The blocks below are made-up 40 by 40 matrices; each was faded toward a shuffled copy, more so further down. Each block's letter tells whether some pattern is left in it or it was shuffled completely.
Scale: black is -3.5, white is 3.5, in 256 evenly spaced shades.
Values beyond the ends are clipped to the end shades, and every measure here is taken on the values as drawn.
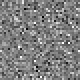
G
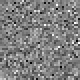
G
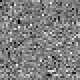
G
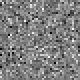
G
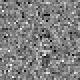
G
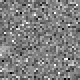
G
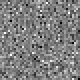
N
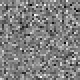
N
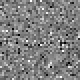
N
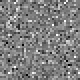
N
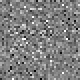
G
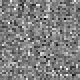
G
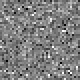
N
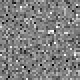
G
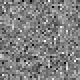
N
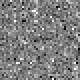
G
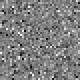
G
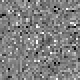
G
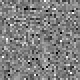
G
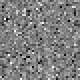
G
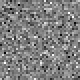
N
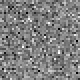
N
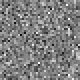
N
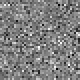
G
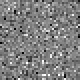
N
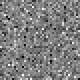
N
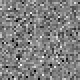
G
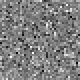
G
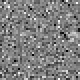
N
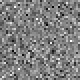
G
